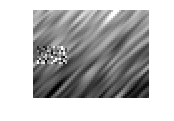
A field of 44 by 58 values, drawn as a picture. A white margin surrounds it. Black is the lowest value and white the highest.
Slope: up to the top. Roughest part: middle left. Odd patch: rougher, in the middle left. Grain: diagonal, up to the right.
